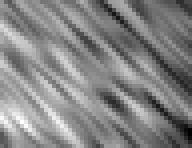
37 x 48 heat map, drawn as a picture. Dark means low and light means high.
Slope: up to the left. Grain: diagonal, down to the right. Ninth with the highest average: bottom left. Histogram: bell-shaped. Average level on the scale: 50%.
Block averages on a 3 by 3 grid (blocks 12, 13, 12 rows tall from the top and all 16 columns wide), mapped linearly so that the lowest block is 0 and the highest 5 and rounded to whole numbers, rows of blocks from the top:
3 1 0 | 4 3 0 | 5 2 0
